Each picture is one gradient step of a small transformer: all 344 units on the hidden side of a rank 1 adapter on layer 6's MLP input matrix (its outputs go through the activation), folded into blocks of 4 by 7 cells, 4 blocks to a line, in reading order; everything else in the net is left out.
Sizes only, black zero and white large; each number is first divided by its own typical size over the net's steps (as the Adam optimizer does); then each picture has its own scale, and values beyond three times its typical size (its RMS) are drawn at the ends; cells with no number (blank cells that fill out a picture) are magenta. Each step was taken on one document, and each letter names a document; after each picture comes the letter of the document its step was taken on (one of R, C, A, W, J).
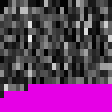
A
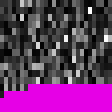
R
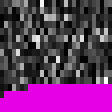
A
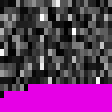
R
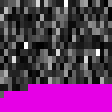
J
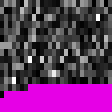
J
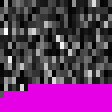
J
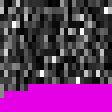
J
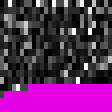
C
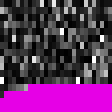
C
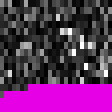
C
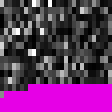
R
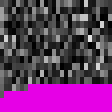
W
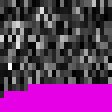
A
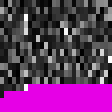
W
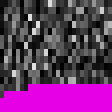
A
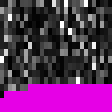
C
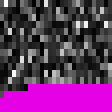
A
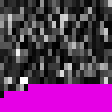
R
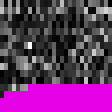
W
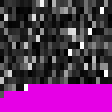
C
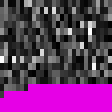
W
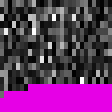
J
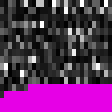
C
